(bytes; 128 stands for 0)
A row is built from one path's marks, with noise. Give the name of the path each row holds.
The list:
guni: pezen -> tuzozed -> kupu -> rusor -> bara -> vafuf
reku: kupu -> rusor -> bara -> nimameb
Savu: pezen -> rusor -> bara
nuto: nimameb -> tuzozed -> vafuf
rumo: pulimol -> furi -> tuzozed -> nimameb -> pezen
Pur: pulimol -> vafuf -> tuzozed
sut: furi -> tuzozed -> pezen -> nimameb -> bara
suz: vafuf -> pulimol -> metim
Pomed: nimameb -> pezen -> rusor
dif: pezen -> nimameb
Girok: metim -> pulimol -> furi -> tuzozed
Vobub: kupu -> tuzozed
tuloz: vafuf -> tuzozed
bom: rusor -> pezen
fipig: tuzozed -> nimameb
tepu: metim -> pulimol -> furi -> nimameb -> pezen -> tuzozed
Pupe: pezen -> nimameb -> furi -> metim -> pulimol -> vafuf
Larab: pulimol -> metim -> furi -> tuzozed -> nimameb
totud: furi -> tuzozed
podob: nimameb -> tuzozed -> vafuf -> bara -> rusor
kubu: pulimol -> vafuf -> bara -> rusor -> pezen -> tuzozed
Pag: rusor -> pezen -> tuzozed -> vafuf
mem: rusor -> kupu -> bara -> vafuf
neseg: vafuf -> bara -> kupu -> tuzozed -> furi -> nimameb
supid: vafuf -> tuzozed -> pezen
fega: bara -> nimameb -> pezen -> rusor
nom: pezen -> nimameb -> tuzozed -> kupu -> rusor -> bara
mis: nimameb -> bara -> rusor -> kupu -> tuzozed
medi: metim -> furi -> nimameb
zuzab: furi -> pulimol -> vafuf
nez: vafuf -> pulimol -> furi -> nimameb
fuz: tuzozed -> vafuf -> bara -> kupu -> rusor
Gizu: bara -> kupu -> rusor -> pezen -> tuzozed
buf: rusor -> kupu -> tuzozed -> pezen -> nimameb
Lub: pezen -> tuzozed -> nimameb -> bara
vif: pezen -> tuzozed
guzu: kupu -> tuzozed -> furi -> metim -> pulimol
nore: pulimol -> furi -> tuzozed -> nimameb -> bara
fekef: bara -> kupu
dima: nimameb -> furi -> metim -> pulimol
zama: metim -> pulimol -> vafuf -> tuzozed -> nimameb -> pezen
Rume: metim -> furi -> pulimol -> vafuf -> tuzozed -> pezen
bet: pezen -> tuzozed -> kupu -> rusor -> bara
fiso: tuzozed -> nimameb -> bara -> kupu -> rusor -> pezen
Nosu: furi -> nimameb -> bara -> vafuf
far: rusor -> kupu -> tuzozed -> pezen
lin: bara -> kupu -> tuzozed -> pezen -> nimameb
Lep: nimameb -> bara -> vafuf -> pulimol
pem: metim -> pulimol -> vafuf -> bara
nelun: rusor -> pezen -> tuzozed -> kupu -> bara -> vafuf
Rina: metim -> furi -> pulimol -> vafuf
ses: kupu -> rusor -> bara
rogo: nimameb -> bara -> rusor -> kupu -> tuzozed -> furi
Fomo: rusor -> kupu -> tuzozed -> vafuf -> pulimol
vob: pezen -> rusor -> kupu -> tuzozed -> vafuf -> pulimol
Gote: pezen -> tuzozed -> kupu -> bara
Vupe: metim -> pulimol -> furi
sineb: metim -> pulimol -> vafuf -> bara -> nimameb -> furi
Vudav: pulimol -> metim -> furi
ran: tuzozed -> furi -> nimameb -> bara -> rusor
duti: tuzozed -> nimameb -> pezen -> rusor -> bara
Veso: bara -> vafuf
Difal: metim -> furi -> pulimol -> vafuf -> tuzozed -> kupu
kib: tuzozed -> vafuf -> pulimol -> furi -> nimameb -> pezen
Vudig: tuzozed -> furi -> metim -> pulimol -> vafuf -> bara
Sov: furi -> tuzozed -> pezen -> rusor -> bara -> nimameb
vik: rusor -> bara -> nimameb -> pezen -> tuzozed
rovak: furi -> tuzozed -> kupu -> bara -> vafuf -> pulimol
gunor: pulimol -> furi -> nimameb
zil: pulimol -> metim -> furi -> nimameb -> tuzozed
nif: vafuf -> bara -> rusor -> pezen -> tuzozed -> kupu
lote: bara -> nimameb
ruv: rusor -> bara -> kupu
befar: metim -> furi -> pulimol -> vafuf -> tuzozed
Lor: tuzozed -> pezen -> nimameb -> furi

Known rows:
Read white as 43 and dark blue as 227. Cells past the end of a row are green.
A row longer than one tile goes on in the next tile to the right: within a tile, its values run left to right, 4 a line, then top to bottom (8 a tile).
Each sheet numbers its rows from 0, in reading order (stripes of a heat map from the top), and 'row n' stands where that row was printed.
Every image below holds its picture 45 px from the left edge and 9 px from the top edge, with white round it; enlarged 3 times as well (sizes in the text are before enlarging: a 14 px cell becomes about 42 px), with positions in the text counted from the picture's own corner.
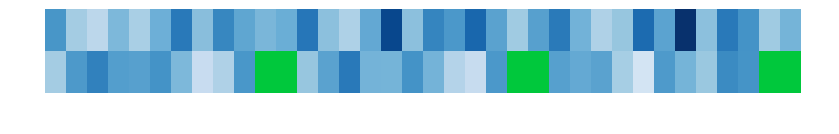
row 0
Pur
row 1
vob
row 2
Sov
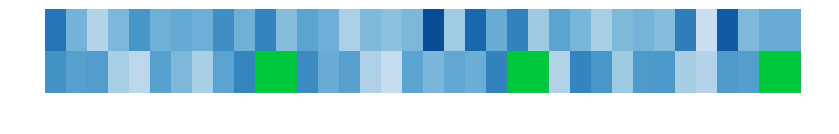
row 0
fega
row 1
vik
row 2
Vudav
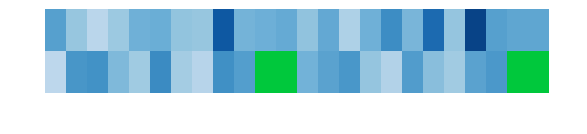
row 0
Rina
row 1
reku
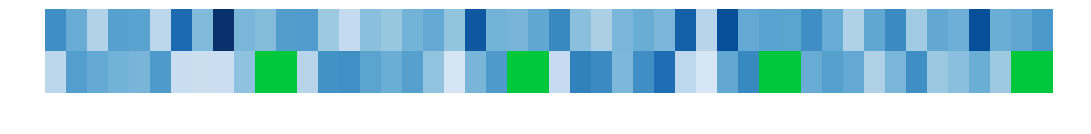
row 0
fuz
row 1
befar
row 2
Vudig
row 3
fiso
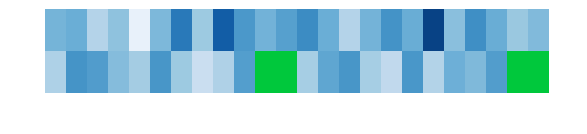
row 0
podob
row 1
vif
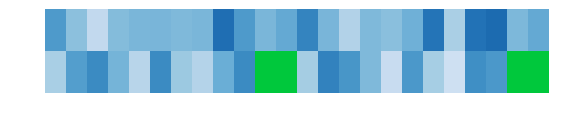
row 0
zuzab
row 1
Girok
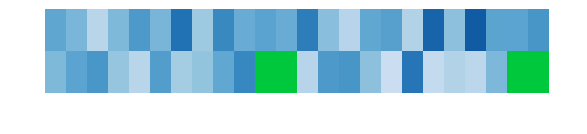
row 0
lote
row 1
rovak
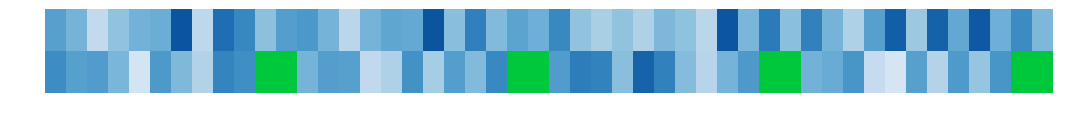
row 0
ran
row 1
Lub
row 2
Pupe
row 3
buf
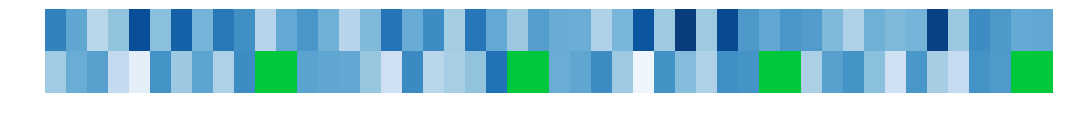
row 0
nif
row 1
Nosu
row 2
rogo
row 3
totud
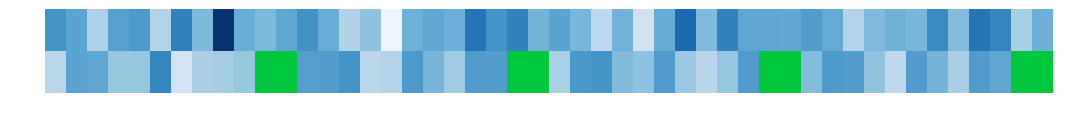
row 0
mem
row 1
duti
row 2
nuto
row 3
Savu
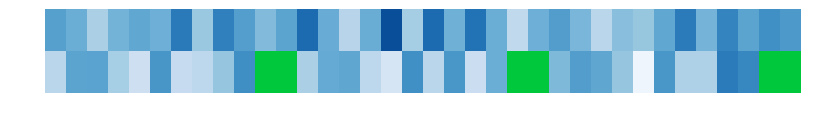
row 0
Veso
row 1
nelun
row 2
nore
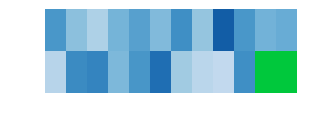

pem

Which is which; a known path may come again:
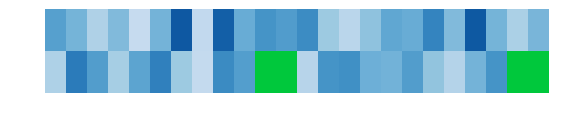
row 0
Larab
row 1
Rume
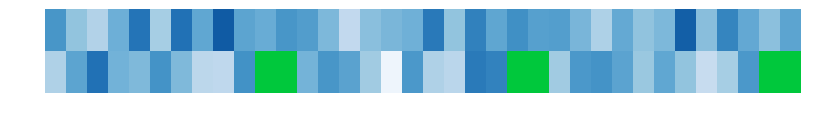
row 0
Fomo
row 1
nore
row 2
tuloz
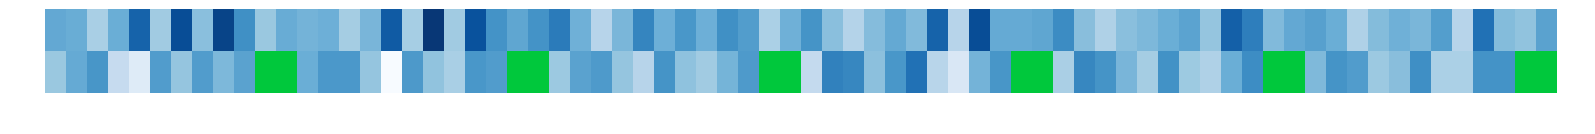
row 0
bet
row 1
rogo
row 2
bom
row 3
Vudig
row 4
Vupe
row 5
medi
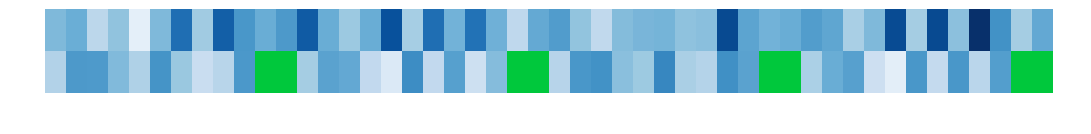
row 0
podob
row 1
nelun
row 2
Rina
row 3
guni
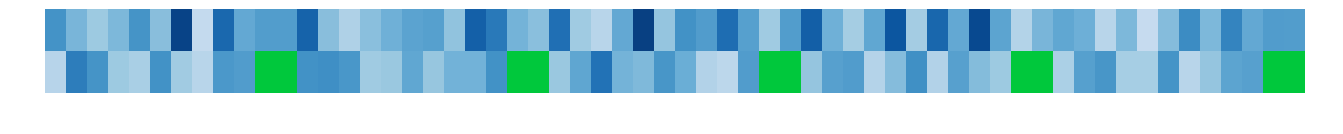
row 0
guzu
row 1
tepu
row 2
vob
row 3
Gizu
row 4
fipig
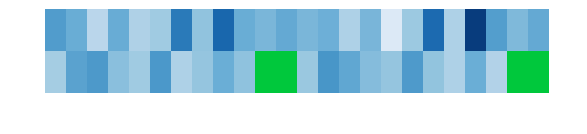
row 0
fekef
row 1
ruv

